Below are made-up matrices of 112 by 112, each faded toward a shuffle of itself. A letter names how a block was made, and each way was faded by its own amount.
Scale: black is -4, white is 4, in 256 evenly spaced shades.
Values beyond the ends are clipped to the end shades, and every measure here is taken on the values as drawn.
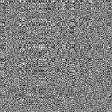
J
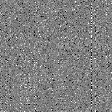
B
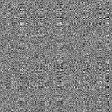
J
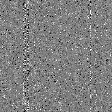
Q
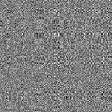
J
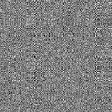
J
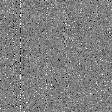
Q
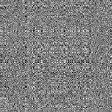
J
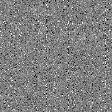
Q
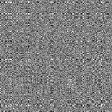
J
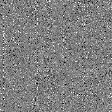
Q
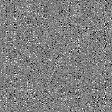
B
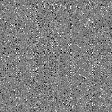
B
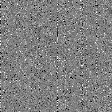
Q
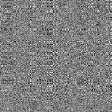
J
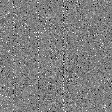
Q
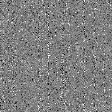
Q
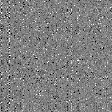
B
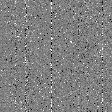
Q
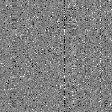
B
